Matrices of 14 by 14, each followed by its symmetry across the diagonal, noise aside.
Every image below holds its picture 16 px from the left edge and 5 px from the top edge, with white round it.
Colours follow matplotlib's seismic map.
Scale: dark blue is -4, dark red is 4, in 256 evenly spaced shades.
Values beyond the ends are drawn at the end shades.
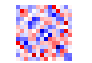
symmetric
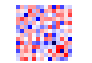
symmetric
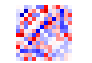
symmetric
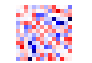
symmetric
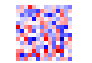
neither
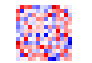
symmetric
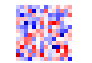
neither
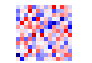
neither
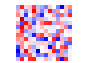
neither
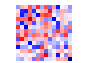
symmetric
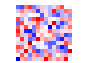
neither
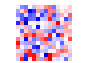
neither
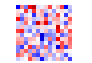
neither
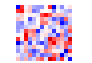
symmetric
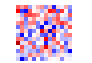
neither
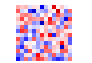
neither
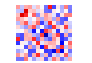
symmetric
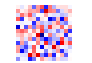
neither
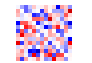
neither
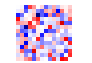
symmetric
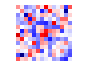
symmetric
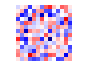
symmetric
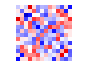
symmetric
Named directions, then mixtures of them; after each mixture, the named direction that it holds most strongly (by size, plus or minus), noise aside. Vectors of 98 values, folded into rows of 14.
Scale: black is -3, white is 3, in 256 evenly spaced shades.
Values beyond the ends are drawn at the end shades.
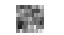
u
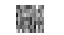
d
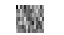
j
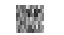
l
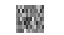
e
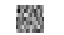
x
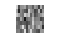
x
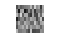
x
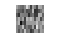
l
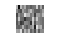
d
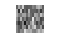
e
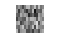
l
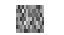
e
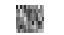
j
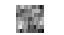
u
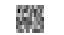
x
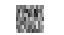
l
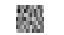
x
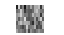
j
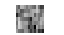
u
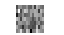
x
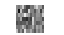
e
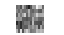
d
